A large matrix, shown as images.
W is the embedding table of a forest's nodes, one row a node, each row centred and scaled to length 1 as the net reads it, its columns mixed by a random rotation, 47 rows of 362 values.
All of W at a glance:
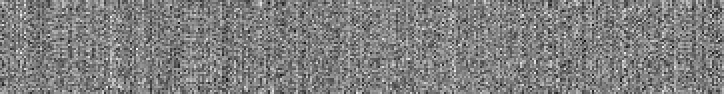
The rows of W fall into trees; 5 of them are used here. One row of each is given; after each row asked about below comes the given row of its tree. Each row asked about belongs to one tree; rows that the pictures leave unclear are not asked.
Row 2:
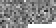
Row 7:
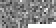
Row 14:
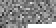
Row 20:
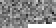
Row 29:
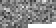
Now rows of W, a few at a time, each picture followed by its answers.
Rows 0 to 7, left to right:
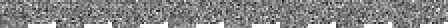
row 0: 2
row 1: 2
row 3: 2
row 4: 20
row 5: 7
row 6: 2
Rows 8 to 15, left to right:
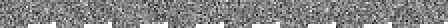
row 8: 7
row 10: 29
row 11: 7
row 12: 2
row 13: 7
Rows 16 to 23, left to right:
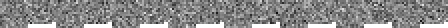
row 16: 2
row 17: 7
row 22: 29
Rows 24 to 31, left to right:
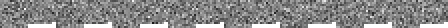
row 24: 20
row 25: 2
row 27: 20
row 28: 2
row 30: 7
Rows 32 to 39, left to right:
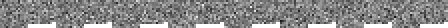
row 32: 7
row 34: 2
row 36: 7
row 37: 2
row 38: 20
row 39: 7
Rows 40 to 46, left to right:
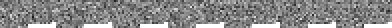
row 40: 7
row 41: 14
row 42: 7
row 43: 29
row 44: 14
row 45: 2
